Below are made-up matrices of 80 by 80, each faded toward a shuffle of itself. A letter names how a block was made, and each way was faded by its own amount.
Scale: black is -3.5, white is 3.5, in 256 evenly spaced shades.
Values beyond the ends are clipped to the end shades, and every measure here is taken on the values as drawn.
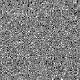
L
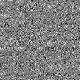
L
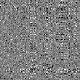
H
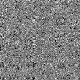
L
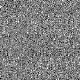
L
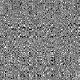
H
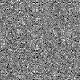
L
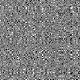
H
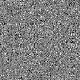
L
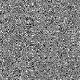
L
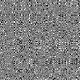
H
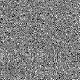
L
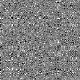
H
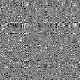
H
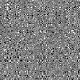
H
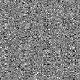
L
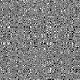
H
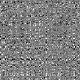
H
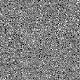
L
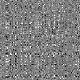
H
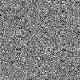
L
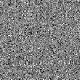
L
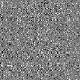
H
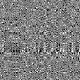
H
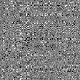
H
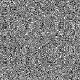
L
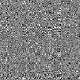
H
